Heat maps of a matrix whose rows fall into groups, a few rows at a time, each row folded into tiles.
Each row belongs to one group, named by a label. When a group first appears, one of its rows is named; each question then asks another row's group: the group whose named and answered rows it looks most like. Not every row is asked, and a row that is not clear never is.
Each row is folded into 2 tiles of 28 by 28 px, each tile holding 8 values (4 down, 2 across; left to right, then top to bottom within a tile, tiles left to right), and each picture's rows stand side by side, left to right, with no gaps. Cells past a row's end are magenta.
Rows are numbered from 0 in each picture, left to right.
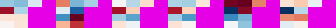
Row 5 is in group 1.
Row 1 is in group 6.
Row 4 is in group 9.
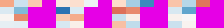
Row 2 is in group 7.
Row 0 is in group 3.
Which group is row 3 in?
3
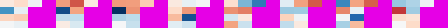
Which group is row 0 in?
1
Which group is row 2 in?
9
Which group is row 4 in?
7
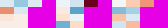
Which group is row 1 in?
3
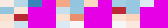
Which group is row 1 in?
3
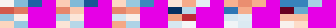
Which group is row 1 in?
7
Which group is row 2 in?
7
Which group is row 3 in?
1
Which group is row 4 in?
9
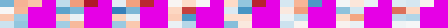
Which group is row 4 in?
3
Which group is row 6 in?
1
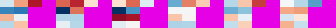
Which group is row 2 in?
1
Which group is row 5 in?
7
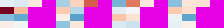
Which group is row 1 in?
3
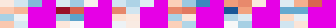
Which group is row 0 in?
7
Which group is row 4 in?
9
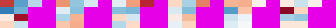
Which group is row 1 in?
6
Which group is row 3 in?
3
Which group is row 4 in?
9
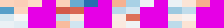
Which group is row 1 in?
7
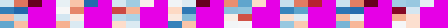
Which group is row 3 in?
3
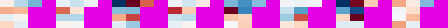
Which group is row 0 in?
7
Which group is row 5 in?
6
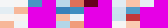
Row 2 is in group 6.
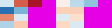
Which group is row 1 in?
7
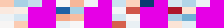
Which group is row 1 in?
1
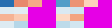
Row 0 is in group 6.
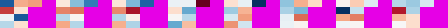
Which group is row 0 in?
3
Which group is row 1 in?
7
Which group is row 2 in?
7
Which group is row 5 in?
6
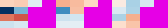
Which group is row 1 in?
9
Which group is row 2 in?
6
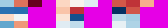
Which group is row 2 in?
9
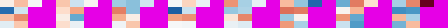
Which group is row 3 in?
1
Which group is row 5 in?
7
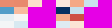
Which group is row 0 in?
9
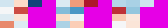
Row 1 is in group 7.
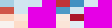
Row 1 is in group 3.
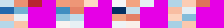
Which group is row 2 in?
1
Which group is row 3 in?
3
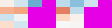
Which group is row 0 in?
7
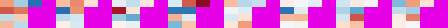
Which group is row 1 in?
9
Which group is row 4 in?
6
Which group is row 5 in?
1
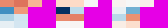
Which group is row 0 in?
9
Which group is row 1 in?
1
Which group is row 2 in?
6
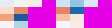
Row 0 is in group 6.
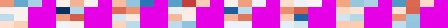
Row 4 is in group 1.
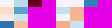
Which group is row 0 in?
3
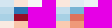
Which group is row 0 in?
6
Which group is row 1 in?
6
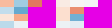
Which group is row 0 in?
3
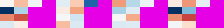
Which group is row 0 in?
1
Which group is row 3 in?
1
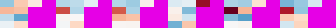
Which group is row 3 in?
3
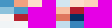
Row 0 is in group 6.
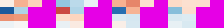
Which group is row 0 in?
1
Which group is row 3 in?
9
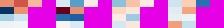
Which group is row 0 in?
9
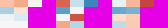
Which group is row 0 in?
9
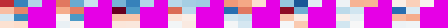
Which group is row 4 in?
9
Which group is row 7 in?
1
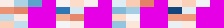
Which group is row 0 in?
7
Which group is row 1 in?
1
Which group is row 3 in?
1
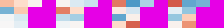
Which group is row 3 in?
6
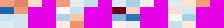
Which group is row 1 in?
6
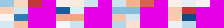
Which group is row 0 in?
3
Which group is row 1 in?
1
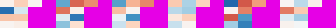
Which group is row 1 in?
3
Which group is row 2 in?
3
